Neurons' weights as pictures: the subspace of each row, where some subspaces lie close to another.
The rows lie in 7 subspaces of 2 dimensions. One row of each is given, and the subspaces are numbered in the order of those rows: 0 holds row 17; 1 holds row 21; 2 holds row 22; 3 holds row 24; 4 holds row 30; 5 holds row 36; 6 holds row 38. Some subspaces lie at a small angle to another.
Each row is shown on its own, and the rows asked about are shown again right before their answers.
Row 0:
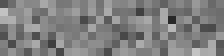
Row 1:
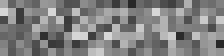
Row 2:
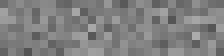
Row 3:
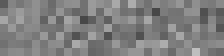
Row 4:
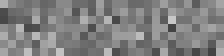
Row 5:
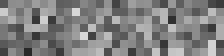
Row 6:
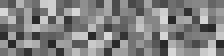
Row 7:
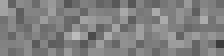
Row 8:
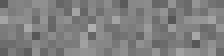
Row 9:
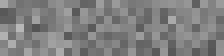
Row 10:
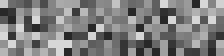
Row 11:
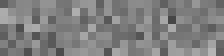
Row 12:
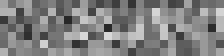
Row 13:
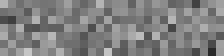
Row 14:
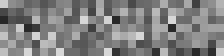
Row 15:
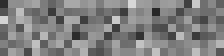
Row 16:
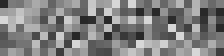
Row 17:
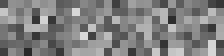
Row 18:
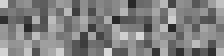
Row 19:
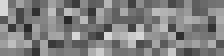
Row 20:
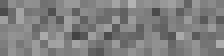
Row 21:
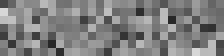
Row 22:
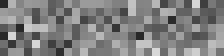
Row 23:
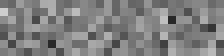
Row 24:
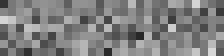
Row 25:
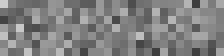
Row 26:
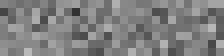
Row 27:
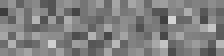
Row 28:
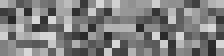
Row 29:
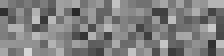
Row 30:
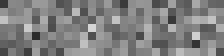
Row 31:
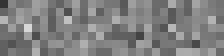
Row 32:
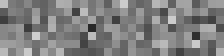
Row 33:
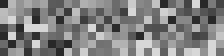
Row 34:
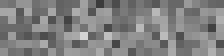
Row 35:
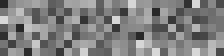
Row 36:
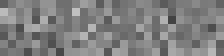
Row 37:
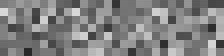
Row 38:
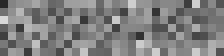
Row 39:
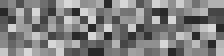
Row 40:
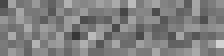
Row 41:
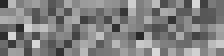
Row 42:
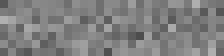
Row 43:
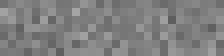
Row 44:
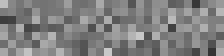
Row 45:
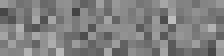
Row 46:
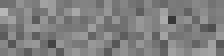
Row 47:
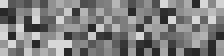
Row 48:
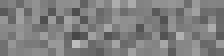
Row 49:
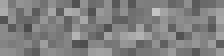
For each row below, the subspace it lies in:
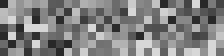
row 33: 2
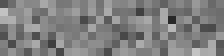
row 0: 1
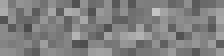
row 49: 0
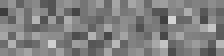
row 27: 1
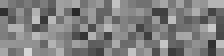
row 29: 0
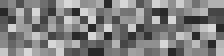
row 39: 4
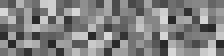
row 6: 1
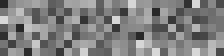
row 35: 6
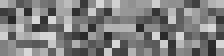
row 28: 3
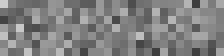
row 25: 6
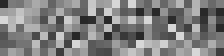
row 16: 1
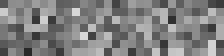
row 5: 0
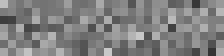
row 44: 3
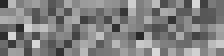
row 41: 2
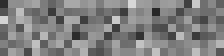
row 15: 6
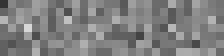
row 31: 4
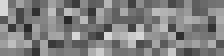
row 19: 4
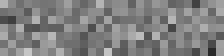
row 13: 3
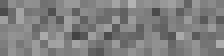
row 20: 6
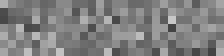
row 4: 5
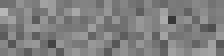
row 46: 1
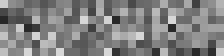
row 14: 5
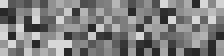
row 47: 2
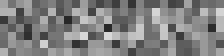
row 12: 3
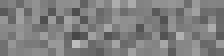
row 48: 5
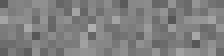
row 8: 4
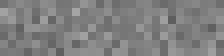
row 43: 5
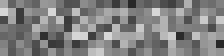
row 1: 6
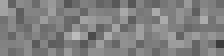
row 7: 2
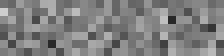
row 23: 1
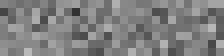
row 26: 0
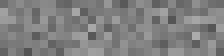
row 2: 4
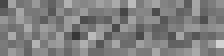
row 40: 2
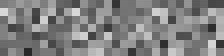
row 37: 0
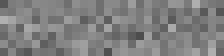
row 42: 3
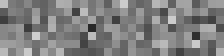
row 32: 4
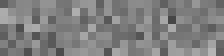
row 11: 5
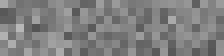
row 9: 6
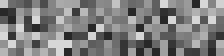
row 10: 2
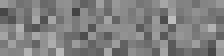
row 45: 5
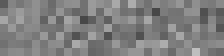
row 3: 1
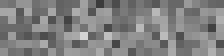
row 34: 3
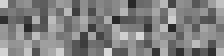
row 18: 0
